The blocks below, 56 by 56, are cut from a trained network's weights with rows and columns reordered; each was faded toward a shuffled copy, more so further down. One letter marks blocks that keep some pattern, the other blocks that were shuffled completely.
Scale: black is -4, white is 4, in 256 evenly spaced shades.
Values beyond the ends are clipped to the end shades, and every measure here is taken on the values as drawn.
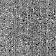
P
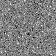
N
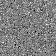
N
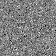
N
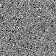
N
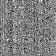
P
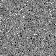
N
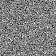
N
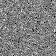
N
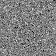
N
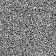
N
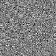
P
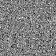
P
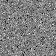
N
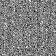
P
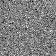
N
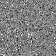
N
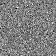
N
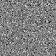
P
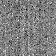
P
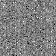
P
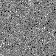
N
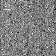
P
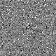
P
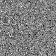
N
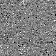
P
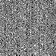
P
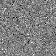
P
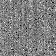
P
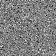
N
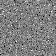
N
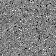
N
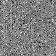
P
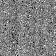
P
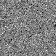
P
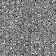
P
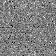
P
